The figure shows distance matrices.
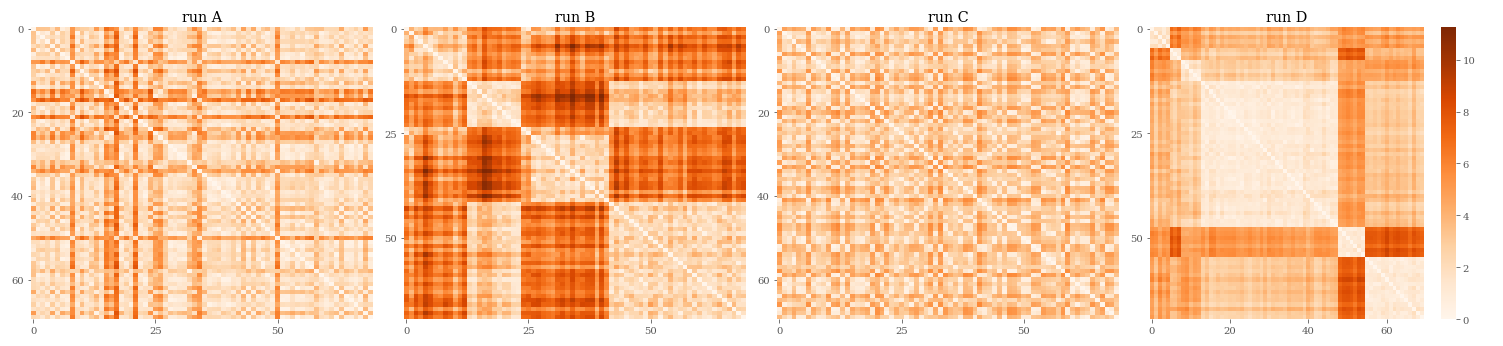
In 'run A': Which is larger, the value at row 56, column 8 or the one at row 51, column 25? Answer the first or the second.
the first
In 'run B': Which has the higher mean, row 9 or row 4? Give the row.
4
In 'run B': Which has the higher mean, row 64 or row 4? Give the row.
4
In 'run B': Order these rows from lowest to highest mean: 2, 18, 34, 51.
51, 18, 2, 34
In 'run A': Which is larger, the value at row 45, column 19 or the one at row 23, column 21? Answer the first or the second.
the second
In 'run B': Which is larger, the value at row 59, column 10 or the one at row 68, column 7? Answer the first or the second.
the second
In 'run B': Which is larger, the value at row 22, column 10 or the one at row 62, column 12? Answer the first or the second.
the second
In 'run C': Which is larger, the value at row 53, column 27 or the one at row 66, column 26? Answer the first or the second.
the first
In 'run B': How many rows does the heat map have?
70
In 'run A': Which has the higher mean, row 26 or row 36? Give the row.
26
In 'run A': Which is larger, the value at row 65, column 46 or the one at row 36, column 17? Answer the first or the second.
the second
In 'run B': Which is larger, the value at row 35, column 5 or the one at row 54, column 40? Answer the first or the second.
the first
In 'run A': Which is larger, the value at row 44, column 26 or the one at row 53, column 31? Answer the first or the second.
the first
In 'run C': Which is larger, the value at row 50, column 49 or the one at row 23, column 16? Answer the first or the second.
the first
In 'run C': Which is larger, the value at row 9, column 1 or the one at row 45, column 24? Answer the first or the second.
the first
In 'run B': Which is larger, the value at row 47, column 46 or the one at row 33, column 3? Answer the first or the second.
the second
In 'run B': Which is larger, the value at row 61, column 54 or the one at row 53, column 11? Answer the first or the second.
the second
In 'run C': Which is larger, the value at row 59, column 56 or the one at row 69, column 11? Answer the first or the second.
the first
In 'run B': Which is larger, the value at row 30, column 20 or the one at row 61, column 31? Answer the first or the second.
the second
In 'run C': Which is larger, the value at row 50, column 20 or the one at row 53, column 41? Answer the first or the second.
the first
